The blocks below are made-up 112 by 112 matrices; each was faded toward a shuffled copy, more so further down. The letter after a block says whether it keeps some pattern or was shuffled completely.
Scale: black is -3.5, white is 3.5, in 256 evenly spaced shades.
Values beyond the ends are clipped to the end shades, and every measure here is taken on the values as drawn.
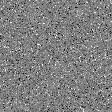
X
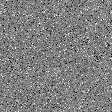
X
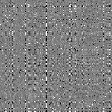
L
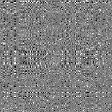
L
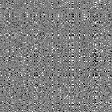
L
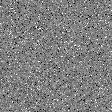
X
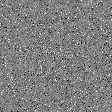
X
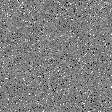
X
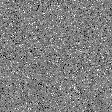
X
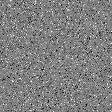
X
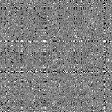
L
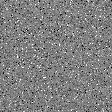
X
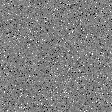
X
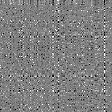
L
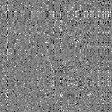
L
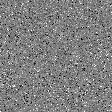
X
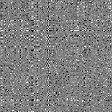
L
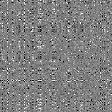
L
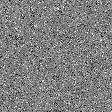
X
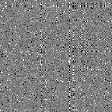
L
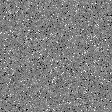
X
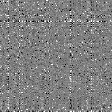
L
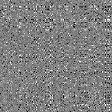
L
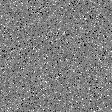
X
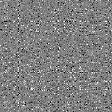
L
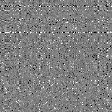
L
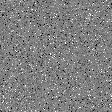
X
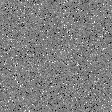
X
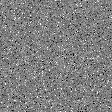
X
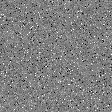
X
